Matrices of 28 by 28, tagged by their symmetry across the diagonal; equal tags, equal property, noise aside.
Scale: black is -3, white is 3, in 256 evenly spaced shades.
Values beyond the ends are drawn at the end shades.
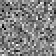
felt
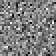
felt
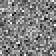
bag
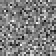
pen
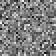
bag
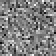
pen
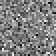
pen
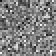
bag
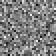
pen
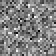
bag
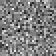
pen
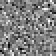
pen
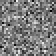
felt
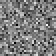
felt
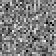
felt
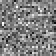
felt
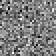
felt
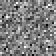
pen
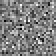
pen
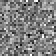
felt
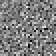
bag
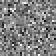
pen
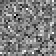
bag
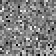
felt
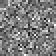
bag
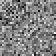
bag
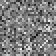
bag
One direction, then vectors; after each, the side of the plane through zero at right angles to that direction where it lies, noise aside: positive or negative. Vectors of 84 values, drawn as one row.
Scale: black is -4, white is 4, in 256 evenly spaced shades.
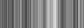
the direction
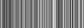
positive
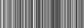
negative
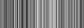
positive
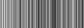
negative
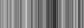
negative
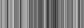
negative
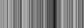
negative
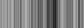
negative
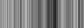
negative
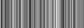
positive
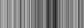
negative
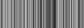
negative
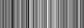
positive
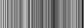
negative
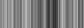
negative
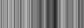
negative
